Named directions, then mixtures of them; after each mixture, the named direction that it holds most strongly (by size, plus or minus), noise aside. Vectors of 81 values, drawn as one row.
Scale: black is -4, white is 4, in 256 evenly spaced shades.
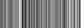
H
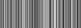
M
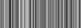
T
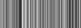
H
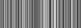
M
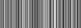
M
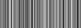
T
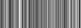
H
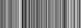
H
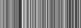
H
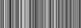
T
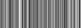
H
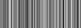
T
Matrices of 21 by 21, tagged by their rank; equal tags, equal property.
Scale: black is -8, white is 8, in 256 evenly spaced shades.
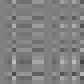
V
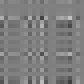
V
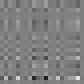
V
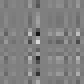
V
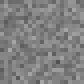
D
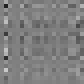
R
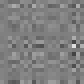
R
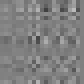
R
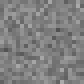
D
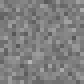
D
